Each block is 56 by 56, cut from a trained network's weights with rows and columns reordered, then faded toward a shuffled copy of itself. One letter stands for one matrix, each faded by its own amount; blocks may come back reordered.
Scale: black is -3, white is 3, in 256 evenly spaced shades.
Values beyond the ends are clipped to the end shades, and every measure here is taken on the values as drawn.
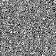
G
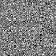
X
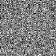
X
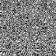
X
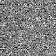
G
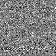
G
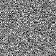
G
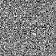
X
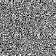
G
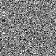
X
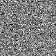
G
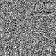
X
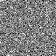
G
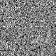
G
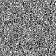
X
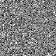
X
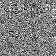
G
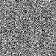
X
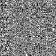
X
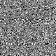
G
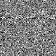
G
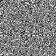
G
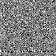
G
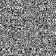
X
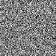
X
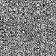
X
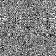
G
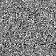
G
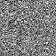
X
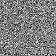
G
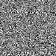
G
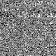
G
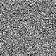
X
